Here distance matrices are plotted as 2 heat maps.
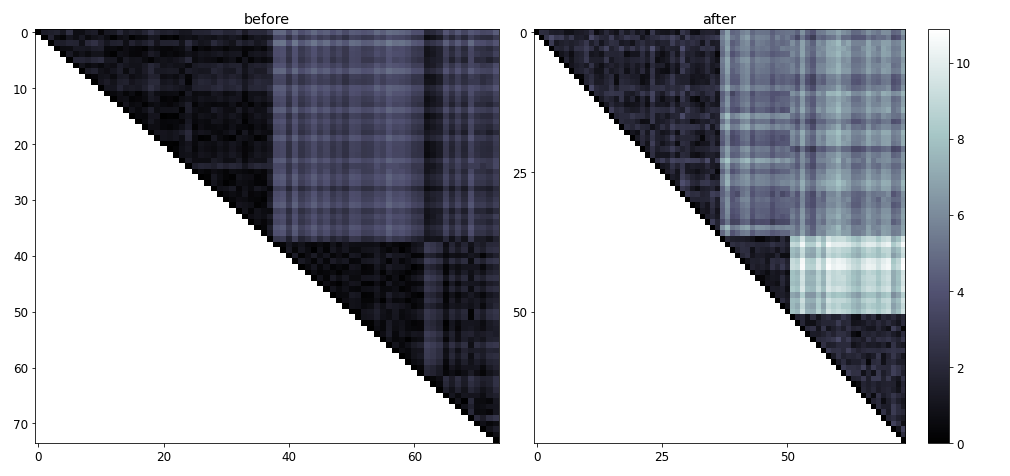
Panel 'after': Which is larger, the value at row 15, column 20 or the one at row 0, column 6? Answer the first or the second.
the first
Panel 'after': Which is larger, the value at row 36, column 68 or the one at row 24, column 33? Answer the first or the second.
the first
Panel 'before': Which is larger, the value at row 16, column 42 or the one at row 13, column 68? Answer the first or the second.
the first
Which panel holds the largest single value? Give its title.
after
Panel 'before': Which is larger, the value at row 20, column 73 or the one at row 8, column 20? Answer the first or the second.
the first
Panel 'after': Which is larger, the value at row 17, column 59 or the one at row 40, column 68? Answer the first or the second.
the second
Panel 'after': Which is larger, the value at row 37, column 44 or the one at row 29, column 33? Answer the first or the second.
the second
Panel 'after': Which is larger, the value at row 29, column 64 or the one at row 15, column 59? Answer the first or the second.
the second
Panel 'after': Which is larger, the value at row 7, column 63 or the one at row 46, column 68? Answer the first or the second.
the second
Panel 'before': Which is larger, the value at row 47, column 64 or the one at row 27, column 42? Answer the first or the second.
the second
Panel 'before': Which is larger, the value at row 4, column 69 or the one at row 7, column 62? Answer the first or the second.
the first
